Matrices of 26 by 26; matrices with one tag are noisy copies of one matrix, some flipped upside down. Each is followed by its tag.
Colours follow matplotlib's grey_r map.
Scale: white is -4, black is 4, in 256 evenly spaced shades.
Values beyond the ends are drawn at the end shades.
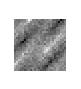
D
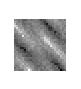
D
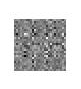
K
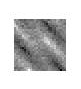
D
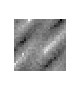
D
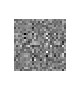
K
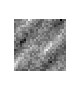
D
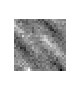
D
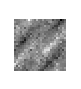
D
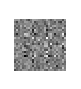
K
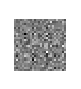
K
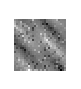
D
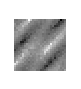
D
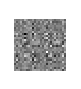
K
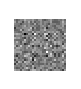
K
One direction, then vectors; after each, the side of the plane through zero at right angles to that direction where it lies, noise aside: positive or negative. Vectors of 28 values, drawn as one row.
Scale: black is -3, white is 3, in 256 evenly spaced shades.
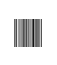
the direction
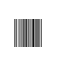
positive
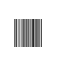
positive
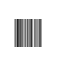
negative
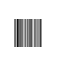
negative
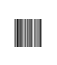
negative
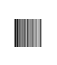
negative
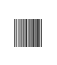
positive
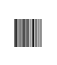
positive
